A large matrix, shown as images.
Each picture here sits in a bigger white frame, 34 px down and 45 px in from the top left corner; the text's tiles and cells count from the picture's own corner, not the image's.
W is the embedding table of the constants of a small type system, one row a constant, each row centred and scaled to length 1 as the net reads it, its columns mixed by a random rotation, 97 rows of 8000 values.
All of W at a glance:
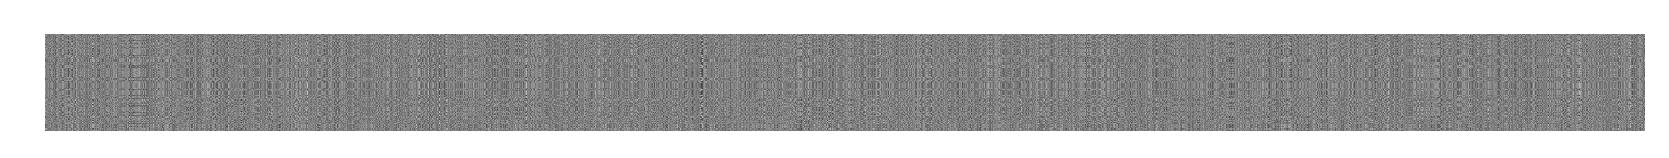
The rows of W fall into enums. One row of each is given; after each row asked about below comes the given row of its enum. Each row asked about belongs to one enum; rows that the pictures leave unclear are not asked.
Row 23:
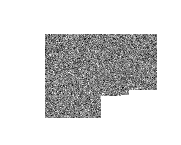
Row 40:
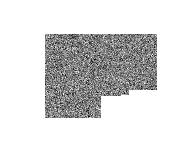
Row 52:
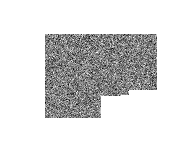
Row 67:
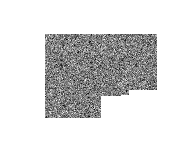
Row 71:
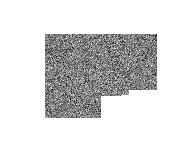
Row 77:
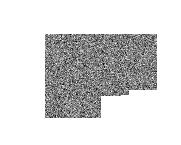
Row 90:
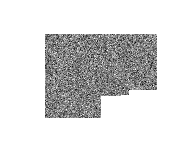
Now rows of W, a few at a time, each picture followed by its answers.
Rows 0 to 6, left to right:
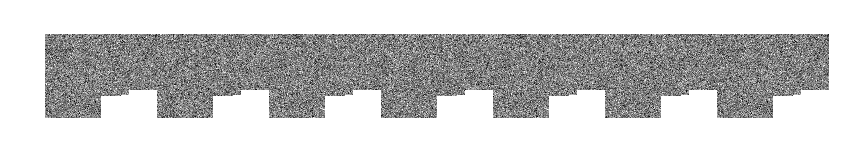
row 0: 71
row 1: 77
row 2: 40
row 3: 90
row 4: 40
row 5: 67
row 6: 71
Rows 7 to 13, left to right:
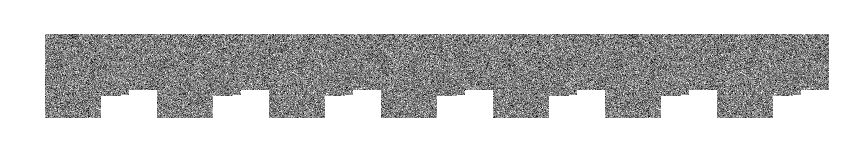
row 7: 40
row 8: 52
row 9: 23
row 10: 90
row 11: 67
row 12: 40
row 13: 23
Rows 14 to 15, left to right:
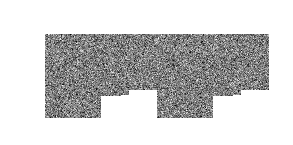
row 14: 77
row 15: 67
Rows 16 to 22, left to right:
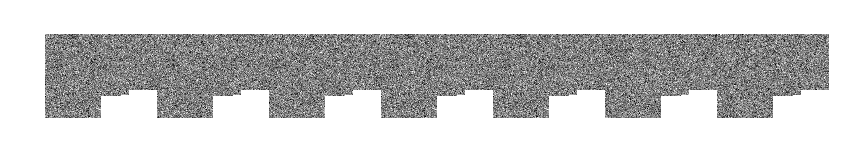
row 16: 40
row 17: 67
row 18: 52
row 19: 40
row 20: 40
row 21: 71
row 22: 77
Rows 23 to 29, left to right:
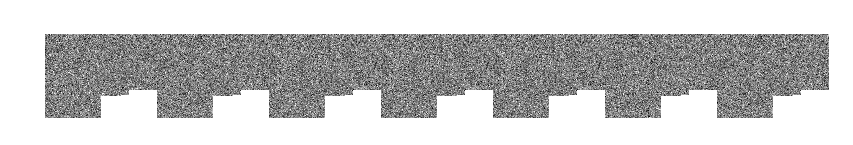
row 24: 52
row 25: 90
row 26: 90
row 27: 90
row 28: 40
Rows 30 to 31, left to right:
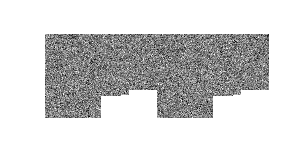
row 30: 40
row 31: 71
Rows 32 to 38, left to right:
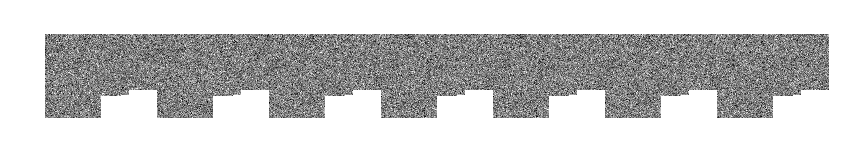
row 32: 23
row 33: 71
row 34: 52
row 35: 40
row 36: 40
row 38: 67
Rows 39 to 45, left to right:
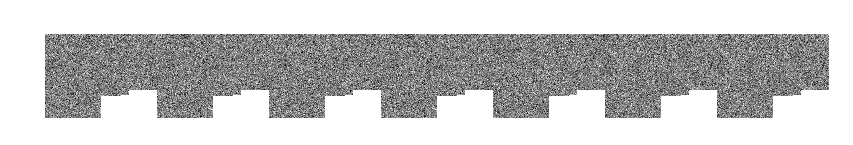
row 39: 52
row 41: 67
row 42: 40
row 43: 71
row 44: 90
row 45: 90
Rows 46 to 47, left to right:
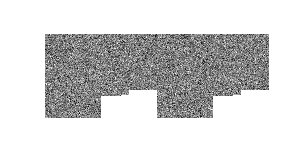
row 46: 71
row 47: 40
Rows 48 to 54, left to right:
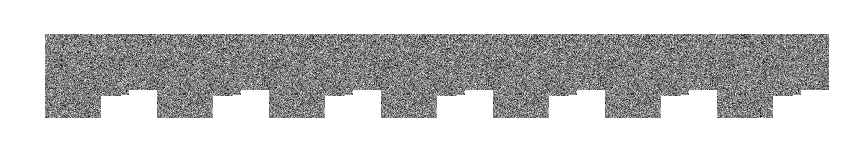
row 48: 67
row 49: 52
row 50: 52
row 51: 52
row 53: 52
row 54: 40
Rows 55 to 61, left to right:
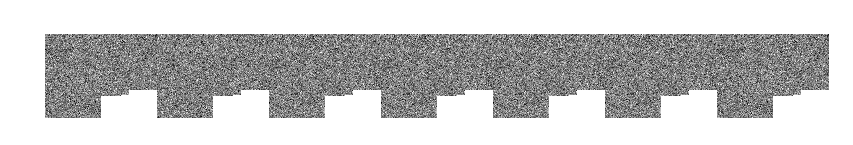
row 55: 71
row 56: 67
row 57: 52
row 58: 52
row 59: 52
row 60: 52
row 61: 71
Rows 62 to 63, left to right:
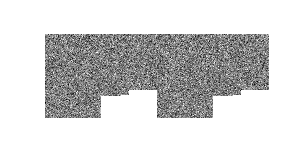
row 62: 52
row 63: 90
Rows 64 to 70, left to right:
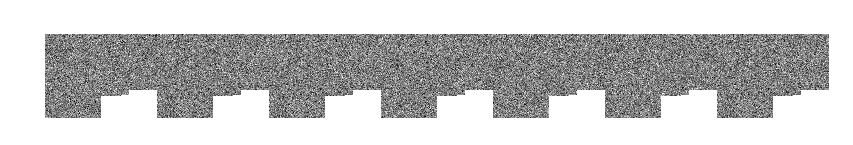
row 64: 71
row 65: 77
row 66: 77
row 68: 52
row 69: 23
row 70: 77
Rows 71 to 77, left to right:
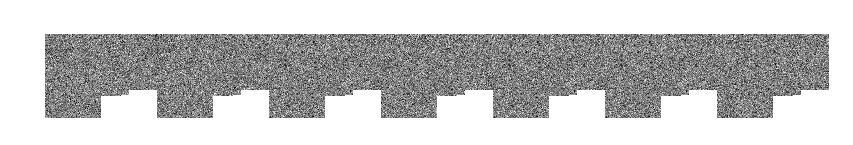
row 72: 23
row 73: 67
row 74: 52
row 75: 67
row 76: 67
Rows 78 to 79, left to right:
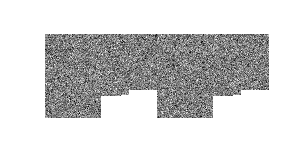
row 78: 71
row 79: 67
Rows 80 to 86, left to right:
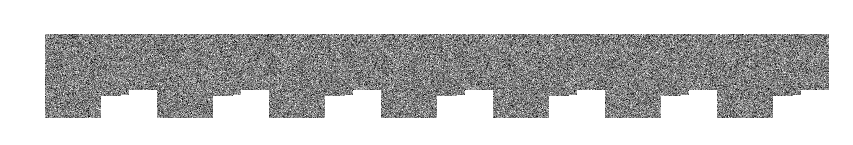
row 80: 40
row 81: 71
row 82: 90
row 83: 90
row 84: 67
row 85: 52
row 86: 77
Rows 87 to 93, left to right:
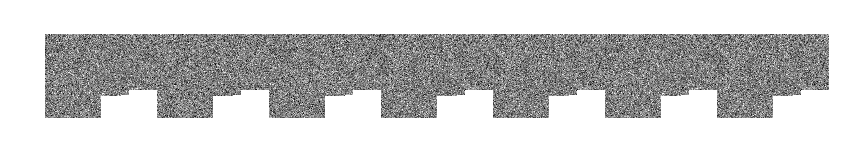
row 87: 23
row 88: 77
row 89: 71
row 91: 90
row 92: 23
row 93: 90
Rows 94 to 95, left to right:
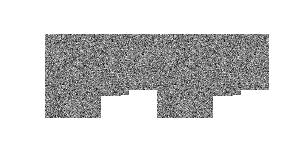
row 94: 77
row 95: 77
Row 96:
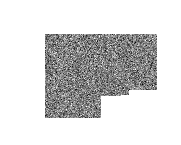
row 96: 90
